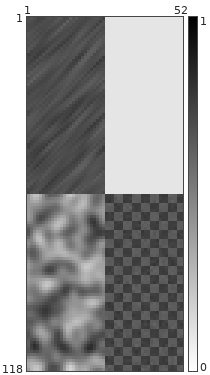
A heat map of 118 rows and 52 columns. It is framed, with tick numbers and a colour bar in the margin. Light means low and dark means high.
The table splits into 2 rows of 2 panels. Panel 1,1: high, slanting up to the right, faint in contrast. Panel 1,2: very low, flat. Panel 2,1: middling, blotchy, strong in contrast. Panel 2,2: high, checkered.
